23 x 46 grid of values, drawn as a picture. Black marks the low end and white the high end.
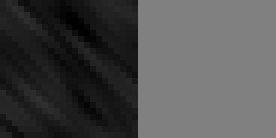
It is made of 1 by 2 panels. Panel 1,1: very low, slanting down to the right, faint in contrast. Panel 1,2: middling, flat.
